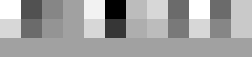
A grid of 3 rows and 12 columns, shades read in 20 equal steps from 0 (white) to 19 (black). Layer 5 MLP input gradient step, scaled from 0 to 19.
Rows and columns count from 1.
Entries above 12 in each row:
2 1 0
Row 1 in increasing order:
0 0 1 3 4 5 7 9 11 11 13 19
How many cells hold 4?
2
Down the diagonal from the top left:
0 11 7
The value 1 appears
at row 1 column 5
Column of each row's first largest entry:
6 6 1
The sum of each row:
83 84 84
